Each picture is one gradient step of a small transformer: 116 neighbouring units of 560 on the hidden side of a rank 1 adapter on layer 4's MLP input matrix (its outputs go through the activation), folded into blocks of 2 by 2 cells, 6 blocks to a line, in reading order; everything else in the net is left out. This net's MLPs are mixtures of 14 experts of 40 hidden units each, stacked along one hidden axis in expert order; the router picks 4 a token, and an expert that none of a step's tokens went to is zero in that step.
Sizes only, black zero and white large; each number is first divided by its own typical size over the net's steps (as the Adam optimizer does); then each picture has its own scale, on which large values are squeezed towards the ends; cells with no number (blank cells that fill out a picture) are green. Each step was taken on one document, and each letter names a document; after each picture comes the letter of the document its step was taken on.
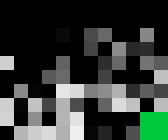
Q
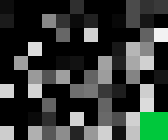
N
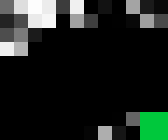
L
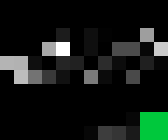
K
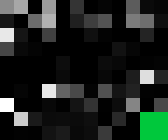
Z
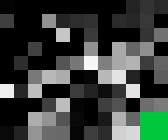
N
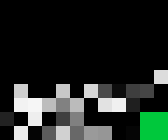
Q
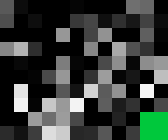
Q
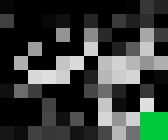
N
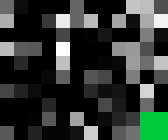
N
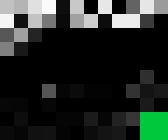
L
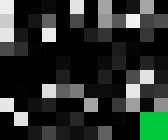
Z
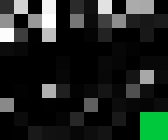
Z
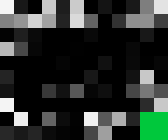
L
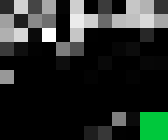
L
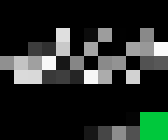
K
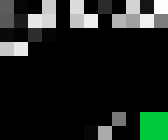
L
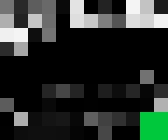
L
